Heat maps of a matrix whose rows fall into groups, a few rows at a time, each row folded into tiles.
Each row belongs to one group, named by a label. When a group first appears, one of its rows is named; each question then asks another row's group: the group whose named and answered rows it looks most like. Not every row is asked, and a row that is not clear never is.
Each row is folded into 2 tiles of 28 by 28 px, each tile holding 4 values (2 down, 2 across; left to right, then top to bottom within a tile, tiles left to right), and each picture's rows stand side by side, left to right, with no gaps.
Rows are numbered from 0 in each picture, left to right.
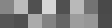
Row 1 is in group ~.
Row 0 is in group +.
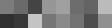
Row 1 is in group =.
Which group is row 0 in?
+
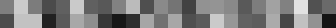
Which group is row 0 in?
~
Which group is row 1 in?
~
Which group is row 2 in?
+
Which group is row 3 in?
=
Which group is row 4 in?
=
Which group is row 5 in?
~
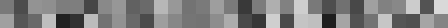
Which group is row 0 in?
=
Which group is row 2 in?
=
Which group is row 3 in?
=
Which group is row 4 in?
=
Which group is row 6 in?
=
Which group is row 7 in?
+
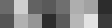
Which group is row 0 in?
~
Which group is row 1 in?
~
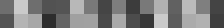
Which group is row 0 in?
~
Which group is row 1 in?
~
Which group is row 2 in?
=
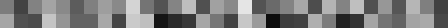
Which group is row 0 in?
=
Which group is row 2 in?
~
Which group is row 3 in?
+
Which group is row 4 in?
~
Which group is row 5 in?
+
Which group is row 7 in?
~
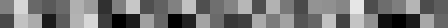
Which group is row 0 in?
~
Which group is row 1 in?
~
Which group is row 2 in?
+
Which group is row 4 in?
+
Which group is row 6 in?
~
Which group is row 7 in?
+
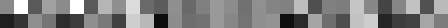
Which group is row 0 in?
+
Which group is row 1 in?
+
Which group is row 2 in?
~
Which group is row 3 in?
=
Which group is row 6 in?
~
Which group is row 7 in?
+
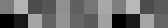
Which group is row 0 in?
+
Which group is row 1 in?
=
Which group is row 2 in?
+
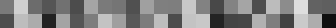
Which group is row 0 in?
~
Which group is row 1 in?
=
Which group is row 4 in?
+
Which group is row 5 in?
~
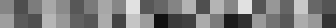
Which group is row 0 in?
=
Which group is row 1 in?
=
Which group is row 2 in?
~
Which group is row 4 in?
+
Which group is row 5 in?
~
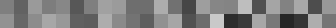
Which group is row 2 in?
=
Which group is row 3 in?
=
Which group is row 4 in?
+
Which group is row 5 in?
+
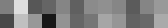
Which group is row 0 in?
~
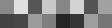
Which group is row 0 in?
+
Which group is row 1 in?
+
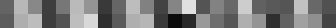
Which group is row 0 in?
~
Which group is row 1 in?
~
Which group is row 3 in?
+
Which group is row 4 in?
~
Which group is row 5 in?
~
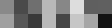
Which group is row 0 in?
=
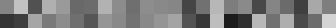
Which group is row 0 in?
+
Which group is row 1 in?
=
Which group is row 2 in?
=
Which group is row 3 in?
=
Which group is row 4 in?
+
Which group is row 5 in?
=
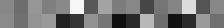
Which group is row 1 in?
+
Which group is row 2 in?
+
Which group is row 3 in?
+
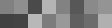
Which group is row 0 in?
+
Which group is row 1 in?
=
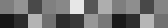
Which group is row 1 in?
+
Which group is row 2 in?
+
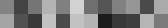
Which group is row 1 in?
~
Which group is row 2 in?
+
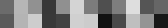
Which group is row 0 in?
~
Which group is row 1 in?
~
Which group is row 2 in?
~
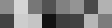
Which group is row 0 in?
~
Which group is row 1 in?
+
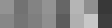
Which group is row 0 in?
=
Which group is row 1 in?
~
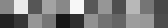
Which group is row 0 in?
+
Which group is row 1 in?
+
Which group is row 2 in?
~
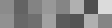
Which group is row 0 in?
=
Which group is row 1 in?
+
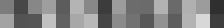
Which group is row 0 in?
=
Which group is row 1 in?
~
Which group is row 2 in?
=
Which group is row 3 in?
~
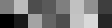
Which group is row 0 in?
+
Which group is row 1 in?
~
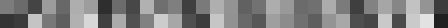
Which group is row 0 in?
+
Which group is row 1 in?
~
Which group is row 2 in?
=
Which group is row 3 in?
=
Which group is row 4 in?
=
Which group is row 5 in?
=
